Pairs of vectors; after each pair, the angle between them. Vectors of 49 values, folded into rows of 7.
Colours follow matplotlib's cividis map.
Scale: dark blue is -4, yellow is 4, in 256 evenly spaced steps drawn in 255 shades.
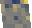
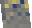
partly opposed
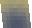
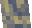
orthogonal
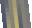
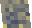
partly opposed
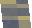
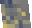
partly opposed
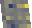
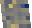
nearly opposite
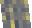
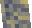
partly aligned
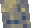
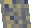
orthogonal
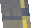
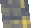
nearly parallel
